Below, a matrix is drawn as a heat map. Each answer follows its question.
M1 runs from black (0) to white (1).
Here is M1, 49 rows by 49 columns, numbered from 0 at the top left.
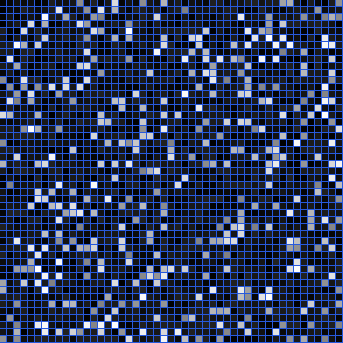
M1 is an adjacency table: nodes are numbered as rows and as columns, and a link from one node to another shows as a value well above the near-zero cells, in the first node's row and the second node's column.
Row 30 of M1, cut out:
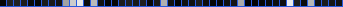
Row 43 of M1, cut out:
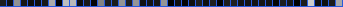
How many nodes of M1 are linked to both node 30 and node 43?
4
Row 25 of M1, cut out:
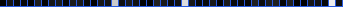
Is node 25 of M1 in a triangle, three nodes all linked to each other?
no
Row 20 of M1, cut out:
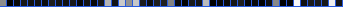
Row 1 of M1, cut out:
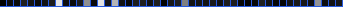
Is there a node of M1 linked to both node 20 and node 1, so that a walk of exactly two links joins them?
no
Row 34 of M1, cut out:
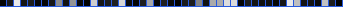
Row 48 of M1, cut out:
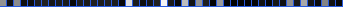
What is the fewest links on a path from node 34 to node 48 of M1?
2
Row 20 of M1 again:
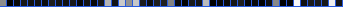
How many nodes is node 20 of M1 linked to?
10
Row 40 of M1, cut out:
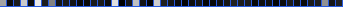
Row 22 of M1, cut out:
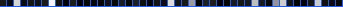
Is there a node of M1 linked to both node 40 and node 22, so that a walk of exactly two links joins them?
yes
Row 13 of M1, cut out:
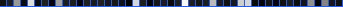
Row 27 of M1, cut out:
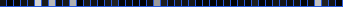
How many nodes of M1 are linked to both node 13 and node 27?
0
